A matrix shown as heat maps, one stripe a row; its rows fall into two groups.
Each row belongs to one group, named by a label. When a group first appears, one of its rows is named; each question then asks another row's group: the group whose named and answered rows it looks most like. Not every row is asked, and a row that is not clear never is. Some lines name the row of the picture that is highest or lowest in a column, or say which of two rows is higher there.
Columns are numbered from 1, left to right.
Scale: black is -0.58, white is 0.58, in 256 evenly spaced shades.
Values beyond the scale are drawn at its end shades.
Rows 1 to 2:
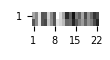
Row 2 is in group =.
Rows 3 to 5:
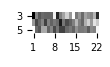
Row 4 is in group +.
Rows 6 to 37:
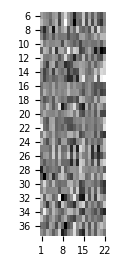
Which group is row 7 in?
=
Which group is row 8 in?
+
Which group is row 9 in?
+
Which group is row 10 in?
=
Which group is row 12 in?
=
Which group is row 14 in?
+
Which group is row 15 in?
+
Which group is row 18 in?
+
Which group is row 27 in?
+
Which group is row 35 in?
=
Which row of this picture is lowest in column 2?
29
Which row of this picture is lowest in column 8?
32
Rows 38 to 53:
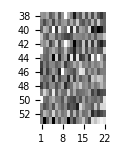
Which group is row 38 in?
=
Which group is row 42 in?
=
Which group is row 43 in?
=
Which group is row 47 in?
+
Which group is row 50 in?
=
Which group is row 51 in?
+
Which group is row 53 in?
+
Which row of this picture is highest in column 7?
40
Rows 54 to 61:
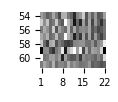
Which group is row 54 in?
=
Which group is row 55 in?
=
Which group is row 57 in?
=
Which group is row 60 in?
=
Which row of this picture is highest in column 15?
54
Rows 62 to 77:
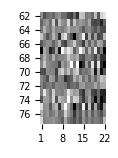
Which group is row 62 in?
+
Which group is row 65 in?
=
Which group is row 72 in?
+
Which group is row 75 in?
=
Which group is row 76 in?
=
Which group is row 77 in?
=
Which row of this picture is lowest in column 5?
67
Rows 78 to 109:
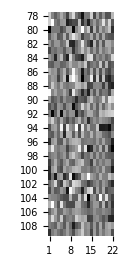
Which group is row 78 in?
=
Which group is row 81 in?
=
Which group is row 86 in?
=
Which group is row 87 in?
=
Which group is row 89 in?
=
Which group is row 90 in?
+
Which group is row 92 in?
+
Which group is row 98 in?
=
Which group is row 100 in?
=
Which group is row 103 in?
=
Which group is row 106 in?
=
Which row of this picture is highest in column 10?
94
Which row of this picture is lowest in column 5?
92
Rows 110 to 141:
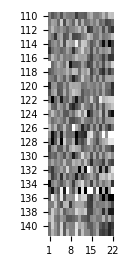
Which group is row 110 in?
+
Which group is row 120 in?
=
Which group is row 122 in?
+
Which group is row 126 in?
=
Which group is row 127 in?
+
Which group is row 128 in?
+
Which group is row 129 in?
=
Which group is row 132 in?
+
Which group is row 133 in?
+
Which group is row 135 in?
+
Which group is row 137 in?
=
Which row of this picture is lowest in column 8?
117
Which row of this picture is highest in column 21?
127
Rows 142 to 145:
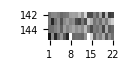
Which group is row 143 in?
+
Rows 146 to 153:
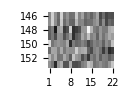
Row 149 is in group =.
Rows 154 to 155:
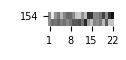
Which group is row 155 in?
+
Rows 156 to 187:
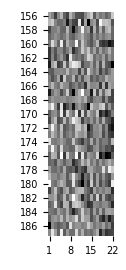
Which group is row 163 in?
=
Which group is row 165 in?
+
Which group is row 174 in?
=
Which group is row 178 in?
+
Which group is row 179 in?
=
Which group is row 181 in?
=
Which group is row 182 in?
=
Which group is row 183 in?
=
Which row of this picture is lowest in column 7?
157
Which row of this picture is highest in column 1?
180
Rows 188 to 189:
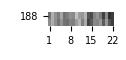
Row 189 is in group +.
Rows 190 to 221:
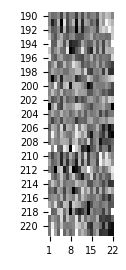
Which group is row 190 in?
+
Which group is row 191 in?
+
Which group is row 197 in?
=
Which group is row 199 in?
+
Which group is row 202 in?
+
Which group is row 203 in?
=
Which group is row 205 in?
+
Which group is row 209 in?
=
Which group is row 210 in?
+
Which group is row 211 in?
+
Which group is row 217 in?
=
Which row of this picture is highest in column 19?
192
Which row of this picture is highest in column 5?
221
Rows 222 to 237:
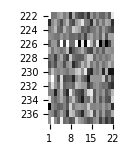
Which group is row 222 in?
=
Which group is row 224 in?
=
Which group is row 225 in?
+
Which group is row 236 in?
=
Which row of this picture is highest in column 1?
222
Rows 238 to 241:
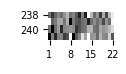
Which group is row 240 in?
+
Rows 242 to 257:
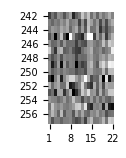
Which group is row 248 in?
+
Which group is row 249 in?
+
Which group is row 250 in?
+
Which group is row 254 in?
=
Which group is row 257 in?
+
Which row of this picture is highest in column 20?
251
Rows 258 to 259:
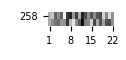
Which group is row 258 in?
+
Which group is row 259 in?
=
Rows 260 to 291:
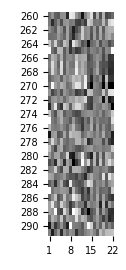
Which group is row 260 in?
=
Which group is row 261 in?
+
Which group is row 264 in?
=
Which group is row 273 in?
=
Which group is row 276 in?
=
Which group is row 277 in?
=
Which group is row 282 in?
=
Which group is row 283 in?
+
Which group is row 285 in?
=
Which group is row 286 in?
=
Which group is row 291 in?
+
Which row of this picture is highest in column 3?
288
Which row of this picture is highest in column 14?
290
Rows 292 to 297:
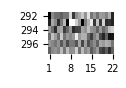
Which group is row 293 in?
=
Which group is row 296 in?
+
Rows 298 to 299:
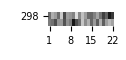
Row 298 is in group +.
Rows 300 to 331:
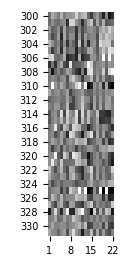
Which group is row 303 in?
+
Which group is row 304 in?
+
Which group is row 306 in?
+
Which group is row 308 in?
+
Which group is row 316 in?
=
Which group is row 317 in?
=
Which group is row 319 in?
+
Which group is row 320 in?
=
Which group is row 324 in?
+
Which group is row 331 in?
=
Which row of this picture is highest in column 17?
314
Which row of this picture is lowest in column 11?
308
